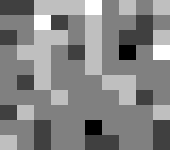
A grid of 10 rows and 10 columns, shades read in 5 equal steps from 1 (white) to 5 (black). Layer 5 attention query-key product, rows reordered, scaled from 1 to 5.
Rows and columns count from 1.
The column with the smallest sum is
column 3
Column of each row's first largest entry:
1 4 1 8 1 2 9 1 6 3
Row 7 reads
3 3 3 2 3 3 3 2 4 3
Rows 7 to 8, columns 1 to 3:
3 3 3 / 4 2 3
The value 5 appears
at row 4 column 8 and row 9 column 6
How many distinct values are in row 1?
4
